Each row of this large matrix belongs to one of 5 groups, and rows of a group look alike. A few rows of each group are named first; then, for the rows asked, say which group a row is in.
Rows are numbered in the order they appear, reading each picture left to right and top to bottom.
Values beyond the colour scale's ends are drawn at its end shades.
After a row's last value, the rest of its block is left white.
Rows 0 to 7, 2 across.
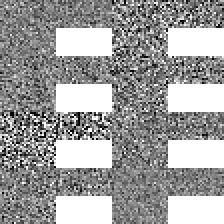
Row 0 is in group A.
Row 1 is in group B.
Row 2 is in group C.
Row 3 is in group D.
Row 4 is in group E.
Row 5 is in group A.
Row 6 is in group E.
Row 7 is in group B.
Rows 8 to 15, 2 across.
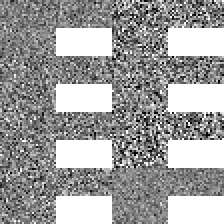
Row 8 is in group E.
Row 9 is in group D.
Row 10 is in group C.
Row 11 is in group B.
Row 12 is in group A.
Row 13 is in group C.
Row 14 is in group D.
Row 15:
B
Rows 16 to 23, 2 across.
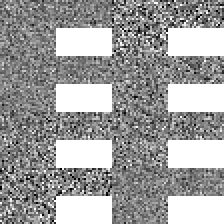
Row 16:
A
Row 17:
B
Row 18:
E
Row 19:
C
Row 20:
E
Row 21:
E
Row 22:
B
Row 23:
E
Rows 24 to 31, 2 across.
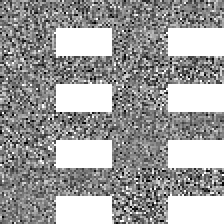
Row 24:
C
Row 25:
E
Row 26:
A
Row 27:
E
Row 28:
B
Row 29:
E
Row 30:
E
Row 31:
C
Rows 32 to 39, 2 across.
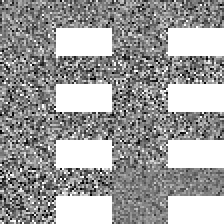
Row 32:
B
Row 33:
B
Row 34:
A
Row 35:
E
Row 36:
B
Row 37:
B
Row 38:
D
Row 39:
B
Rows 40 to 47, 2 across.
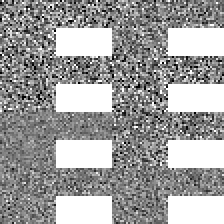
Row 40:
B
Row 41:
A
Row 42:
C
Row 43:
B
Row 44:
D
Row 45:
E
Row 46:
E
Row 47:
C
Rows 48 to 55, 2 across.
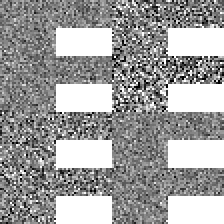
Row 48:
C
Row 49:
A
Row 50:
A
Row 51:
B
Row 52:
B
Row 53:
C
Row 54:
A
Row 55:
B
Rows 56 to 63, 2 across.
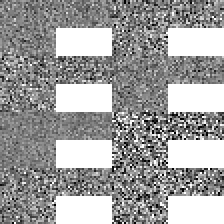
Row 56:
C
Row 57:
E
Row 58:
A
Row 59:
D
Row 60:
E
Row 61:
A
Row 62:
E
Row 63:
B
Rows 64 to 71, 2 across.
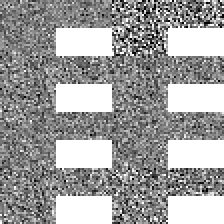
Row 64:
D
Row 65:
C
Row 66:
C
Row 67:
C
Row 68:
A
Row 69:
D
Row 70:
C
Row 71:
A
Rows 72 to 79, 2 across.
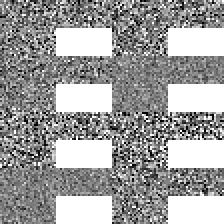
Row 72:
E
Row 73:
D
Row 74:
D
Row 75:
A
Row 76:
C
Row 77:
E
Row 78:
C
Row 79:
A
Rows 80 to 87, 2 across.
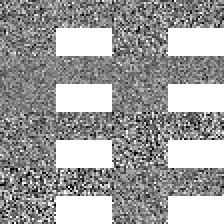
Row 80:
D
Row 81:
B
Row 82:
D
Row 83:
A
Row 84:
A
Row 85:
C
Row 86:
E
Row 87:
B
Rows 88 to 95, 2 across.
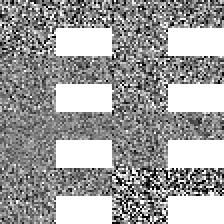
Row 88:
E
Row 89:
B
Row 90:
C
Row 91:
B
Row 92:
D
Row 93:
C
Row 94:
B
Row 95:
A
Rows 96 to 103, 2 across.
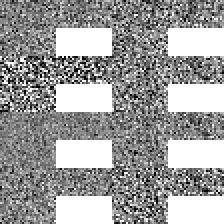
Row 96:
E
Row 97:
E
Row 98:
A
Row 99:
C
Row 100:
C
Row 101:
C
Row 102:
B
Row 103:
C
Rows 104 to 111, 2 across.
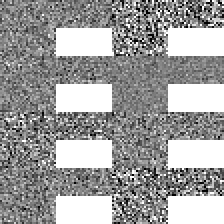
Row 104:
B
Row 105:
C
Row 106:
A
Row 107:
A
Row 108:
A
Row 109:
B
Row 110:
C
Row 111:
A
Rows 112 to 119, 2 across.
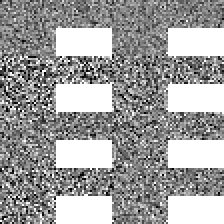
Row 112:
C
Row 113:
B
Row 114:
D
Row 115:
C
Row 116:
A
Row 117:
D
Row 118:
B
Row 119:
B
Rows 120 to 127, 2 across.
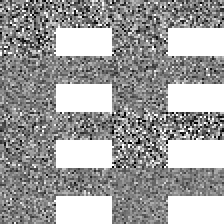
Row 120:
C
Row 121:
B
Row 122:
D
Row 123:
D
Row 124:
D
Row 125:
B
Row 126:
E
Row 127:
E
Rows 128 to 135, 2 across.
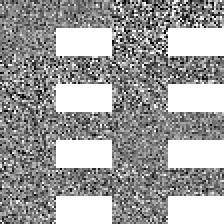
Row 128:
E
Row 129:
E
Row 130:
C
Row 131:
A
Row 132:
C
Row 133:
D
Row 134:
B
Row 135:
A
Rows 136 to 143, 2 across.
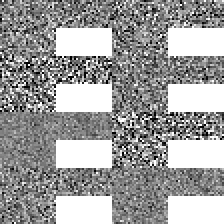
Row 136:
B
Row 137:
D
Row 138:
B
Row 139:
A
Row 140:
C
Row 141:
A
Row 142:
E
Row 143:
C
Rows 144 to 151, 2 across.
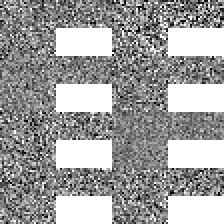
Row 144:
A
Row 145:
B
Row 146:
B
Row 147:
D
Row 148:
C
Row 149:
E
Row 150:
D
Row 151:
B
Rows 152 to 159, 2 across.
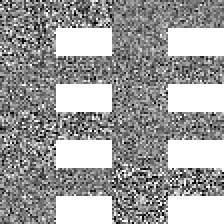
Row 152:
C
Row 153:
B
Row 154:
A
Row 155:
E
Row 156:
E
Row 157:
D
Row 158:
A
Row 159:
D
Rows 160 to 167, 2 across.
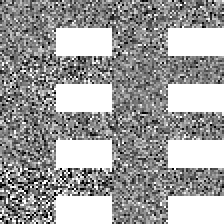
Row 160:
B
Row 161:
D
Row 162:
E
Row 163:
B
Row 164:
C
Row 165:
D
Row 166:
D
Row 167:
B
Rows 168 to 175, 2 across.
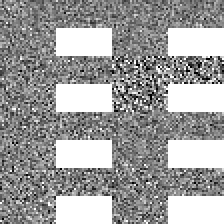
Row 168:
A
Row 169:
E
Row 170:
D
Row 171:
C
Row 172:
E
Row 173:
D
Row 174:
B
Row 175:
D
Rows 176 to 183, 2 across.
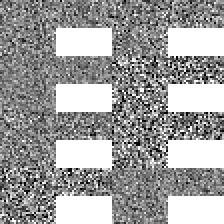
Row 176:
C
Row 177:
E
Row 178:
C
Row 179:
A
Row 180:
A
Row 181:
B
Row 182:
D
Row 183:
C
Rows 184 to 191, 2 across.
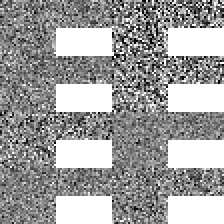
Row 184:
C
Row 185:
C
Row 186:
A
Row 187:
B
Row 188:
B
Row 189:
B
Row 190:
E
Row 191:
C
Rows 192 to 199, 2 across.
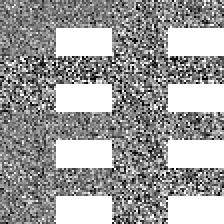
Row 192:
A
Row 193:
C
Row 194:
A
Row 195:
A
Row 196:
C
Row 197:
C
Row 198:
A
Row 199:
B
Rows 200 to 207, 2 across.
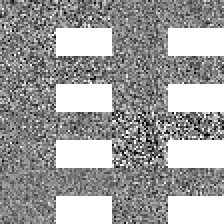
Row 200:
E
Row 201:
C
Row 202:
A
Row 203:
C
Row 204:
E
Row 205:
C
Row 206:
B
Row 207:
E
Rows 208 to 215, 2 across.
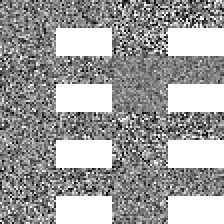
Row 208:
C
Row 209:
E
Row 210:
D
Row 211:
B
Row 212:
E
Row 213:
A
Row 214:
B
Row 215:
B
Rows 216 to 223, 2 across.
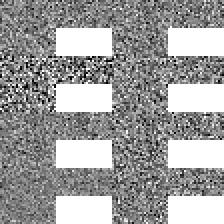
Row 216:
B
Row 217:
C
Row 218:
B
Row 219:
B
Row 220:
C
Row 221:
C
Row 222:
D
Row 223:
D
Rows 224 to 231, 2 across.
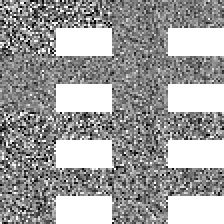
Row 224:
A
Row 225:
C
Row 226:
B
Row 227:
C
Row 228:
D
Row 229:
C
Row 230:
C
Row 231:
B
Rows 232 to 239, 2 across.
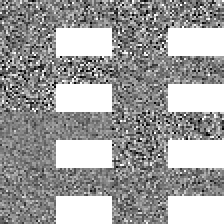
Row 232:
D
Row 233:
D
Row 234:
D
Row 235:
D
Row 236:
C
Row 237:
C
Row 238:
A
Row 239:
D
